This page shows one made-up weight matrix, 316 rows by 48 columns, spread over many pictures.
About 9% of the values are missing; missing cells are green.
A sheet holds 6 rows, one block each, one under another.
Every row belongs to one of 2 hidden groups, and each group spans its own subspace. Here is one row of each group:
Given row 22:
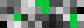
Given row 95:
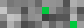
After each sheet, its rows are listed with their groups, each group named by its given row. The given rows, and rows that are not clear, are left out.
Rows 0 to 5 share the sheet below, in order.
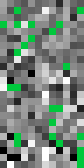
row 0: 95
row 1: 95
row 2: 22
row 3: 95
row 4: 95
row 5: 95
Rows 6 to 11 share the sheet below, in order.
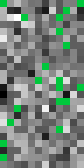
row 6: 95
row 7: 22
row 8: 22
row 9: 22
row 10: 22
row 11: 22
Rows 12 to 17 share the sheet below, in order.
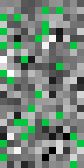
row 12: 22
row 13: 95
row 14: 95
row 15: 95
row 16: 22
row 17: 95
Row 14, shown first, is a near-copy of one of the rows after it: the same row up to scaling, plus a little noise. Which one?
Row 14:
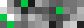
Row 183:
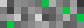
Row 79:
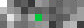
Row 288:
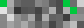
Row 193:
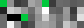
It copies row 79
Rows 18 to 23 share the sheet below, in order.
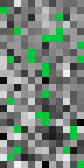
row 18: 22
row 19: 95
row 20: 22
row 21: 22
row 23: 22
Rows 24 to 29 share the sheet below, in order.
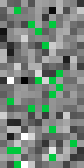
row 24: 95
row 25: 95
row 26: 95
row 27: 95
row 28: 95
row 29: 95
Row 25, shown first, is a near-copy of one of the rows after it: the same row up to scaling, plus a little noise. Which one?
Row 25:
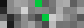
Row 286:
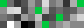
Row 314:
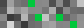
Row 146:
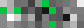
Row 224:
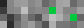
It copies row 224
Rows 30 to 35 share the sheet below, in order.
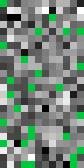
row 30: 95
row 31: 95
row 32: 95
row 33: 22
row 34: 22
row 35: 22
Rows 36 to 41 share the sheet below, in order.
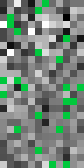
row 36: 22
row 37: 95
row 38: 95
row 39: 22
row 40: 95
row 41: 22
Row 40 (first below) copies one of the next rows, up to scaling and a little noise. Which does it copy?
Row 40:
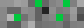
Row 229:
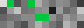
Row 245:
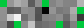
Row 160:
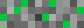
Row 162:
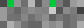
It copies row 245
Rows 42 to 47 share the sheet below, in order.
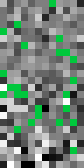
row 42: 95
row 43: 22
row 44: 22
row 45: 22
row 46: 95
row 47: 95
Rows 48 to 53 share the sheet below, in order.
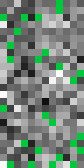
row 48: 22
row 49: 22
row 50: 22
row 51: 95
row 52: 95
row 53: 22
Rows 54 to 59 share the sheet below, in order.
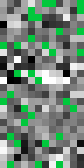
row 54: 22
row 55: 22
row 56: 22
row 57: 22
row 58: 95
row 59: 22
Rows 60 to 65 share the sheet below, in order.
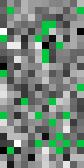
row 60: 22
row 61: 95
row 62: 22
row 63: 22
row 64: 22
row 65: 22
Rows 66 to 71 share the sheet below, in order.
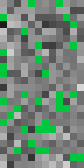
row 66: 22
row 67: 95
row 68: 95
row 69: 95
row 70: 22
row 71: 22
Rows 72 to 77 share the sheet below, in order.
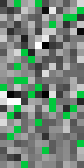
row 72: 95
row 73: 95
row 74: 95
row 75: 95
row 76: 22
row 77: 95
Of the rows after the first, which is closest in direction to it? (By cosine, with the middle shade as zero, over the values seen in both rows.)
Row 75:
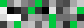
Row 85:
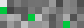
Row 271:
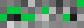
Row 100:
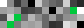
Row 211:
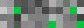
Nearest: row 85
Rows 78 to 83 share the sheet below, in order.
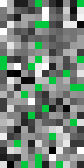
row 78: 95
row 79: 95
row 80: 95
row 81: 22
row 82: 22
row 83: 95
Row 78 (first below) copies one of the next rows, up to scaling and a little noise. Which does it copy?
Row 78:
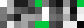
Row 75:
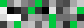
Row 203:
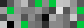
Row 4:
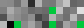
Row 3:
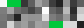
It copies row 3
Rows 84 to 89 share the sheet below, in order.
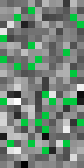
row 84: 95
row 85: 95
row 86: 22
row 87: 95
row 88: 22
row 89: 95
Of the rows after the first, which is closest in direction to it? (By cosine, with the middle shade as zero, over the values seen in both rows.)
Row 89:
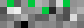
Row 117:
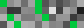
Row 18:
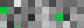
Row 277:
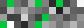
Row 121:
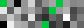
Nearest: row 277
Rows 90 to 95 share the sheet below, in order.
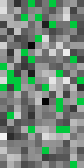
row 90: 22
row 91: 22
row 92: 22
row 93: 95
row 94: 22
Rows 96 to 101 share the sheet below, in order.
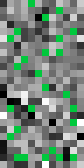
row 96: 95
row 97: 22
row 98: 22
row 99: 95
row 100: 95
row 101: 22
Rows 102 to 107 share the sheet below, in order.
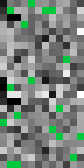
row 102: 95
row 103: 95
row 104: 22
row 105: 95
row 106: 95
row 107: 22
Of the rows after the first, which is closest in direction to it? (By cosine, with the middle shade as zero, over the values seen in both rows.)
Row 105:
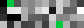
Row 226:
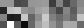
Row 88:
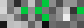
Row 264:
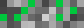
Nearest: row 226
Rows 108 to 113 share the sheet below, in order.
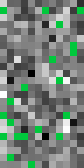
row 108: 22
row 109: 95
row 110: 22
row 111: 95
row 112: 22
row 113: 22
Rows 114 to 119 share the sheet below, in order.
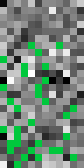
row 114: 95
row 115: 22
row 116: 22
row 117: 95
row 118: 22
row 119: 22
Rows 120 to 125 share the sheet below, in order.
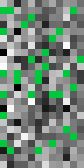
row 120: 22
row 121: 22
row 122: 22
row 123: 22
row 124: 95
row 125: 22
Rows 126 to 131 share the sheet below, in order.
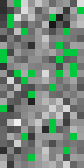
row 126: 22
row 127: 22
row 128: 95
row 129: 22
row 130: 95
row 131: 22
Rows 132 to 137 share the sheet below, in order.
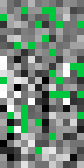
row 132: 22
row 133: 95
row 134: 22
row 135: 22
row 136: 95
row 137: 95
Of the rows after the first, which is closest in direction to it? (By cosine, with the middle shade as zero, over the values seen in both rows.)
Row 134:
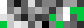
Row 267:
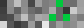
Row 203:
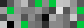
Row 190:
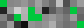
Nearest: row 203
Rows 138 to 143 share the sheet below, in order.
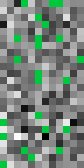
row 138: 22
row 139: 95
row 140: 95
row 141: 95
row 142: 22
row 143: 95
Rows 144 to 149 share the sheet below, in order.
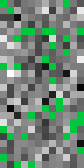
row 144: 95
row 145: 95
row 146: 95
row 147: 95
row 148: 22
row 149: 95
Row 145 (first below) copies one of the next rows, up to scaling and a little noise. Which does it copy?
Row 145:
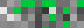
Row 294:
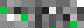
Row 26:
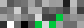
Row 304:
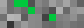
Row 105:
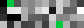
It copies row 294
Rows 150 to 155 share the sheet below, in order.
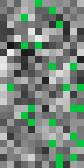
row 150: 22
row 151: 95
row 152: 22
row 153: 22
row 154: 22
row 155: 22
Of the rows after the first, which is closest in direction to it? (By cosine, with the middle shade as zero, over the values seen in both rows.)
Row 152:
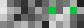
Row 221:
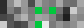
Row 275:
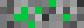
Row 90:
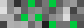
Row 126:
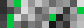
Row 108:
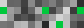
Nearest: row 108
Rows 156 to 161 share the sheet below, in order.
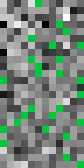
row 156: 22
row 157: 22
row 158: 95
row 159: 95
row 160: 95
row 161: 95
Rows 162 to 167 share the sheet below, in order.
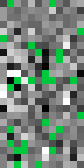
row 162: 95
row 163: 22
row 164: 95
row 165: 22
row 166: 95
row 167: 95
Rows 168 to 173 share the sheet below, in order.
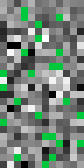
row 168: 22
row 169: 95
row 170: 22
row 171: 95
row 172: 22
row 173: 95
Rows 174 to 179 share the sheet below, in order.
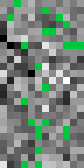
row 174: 22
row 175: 95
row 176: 22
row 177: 22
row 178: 22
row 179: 22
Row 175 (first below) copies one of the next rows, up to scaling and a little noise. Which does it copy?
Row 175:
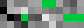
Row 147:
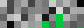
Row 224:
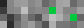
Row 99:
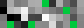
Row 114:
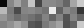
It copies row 99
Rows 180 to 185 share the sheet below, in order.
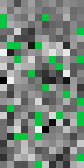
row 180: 22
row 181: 22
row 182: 22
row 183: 95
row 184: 95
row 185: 22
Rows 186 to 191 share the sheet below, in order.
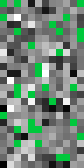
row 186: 95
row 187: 22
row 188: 95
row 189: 22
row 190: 95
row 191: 22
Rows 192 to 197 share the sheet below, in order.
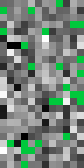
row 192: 95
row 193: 95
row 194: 22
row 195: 22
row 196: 95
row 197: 22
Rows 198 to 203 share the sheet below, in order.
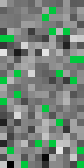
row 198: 95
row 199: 22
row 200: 22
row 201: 22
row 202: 22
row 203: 95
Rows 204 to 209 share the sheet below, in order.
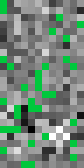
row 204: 22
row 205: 22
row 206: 22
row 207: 95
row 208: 22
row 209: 95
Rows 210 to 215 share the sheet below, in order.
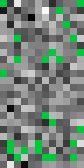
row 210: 22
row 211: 22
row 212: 22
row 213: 95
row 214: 22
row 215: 95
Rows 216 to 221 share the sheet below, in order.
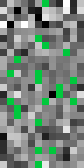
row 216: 95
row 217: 95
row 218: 95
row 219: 95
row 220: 22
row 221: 22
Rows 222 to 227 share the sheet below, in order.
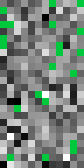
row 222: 95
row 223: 22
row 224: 95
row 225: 95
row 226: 95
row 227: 22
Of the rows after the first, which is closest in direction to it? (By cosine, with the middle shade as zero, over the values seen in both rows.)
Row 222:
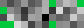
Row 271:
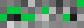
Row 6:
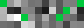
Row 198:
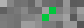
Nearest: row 198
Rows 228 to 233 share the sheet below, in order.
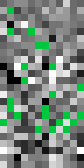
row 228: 95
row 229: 95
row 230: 95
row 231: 95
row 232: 22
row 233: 22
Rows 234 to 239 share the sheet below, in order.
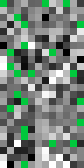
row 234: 95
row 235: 22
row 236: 22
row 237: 95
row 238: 22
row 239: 22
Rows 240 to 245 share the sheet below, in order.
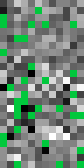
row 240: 22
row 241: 95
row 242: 22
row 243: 95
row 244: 22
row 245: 95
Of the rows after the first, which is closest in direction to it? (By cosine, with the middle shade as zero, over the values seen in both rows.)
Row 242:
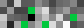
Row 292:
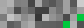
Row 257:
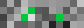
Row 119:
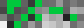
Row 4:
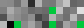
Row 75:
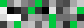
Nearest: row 119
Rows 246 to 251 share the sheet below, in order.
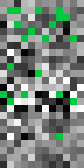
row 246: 22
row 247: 95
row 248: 22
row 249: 22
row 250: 95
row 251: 22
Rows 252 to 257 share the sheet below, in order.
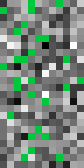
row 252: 22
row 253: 95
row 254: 95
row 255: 95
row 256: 95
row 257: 22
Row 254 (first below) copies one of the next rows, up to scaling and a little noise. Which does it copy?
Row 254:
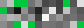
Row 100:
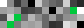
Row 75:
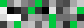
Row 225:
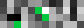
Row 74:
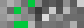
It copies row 74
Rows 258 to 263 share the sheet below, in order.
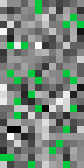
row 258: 95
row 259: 95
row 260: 95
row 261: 22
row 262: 95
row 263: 22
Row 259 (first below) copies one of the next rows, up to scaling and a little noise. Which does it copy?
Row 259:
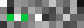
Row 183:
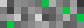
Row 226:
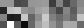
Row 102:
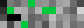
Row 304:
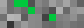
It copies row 183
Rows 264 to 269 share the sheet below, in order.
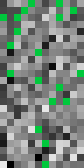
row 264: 95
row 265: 95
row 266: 95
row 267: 22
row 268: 22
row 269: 95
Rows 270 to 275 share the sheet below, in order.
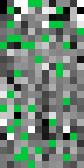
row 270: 22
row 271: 95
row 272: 95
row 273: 22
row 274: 22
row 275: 95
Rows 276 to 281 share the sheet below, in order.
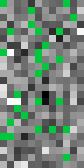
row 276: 95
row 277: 95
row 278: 22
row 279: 95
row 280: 95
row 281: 95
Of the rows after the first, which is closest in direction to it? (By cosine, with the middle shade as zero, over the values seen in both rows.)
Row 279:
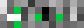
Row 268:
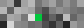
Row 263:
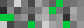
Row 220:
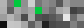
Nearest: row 268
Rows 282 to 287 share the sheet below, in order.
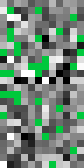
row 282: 95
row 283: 95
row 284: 22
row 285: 22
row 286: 95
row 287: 22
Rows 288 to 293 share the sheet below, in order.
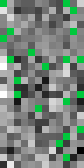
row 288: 95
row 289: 22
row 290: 22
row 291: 22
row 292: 95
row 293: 95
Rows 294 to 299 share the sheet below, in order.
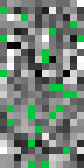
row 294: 95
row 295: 95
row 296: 95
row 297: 22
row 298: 22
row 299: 22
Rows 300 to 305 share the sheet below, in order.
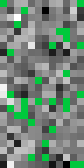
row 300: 95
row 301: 22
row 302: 22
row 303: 95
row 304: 95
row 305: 22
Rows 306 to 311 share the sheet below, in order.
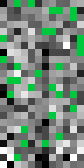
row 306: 95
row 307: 22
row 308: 95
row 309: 95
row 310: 95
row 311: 95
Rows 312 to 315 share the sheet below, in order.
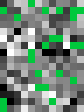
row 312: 22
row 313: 22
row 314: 95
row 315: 95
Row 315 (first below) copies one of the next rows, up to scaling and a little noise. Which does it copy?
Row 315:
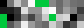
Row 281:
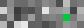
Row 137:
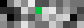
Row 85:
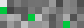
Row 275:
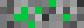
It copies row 137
